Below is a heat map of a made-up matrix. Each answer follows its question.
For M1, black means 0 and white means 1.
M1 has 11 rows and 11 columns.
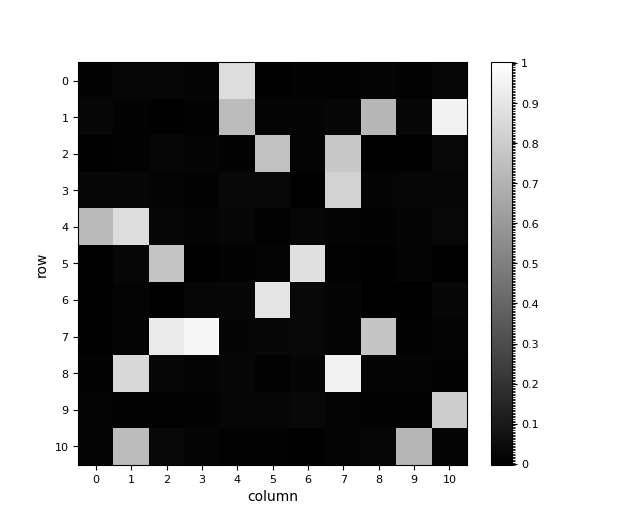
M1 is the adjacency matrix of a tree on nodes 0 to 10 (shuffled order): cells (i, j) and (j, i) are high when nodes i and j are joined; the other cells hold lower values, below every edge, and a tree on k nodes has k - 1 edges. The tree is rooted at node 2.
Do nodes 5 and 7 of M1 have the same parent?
yes
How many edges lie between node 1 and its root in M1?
3
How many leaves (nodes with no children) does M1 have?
4
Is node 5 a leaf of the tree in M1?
no
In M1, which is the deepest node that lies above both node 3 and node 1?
7
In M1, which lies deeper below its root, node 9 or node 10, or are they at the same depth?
node 9
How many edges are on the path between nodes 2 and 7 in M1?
1
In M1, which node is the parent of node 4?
1
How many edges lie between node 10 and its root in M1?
4
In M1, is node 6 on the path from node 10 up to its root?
no
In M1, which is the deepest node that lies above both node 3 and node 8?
7
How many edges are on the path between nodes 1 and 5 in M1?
4
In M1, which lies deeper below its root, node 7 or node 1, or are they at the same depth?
node 1
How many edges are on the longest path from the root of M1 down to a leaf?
5
